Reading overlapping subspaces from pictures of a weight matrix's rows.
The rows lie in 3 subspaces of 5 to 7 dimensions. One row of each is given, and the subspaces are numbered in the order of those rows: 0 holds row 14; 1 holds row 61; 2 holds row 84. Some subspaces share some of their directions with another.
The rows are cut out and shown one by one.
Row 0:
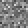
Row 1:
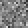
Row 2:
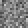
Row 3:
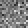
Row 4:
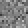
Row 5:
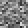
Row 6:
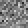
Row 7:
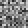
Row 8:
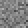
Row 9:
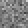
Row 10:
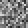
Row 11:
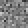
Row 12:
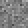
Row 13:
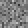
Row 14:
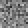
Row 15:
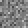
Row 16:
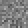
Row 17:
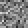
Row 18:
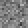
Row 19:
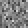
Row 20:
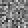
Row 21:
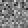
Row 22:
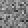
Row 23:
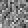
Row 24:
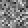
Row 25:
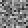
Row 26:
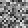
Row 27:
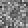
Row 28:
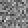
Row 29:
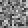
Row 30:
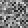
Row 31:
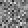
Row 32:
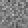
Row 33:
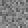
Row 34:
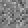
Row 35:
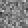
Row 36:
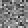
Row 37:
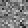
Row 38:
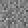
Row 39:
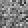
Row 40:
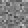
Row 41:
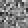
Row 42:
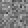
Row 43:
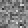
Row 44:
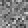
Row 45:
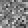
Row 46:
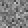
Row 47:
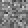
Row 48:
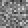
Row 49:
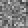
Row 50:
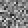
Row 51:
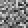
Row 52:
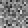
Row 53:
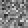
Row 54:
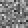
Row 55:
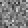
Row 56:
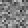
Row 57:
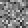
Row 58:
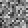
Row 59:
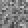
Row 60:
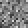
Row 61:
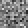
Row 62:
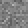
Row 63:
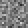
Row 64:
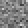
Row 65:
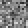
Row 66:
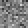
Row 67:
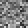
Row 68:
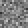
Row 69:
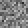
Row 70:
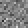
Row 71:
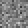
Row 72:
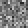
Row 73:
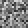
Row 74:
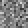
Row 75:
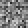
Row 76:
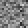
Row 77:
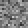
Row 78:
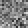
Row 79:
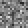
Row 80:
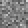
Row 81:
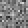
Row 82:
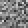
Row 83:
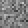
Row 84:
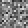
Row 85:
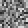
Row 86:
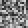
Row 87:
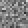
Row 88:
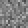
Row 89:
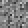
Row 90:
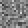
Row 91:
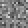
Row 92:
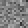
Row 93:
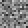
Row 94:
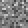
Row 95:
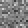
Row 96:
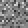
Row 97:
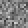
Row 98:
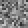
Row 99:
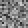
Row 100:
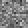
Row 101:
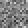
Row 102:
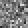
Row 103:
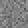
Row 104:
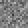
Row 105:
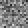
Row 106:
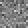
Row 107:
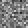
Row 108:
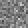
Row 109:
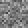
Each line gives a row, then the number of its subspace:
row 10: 1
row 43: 1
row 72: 1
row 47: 2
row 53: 2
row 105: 0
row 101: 1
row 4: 1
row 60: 1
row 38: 1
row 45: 1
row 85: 0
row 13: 0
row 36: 0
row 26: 1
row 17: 2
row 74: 0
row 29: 1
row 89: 0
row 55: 1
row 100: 2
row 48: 2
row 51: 2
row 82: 2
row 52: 0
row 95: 2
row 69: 2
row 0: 2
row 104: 0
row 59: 1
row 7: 1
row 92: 2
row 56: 2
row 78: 1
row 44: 1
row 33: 1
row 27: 1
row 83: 2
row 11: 0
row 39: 0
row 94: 2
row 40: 0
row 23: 1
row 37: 0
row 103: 1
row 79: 1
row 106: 2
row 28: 2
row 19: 1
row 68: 0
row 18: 2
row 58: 1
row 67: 2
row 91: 1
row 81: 1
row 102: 1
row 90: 2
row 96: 2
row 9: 0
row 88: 1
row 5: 2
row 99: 1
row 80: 1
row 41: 0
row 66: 0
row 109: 2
